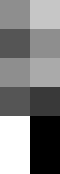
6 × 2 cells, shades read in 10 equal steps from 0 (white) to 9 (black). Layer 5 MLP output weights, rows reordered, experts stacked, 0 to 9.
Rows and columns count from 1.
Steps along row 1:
down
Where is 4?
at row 1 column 1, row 2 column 2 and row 3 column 1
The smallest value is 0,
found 2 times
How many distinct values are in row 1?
2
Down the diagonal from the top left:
4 4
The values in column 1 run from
0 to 6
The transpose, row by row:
4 6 4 6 0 0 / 2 4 3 7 9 9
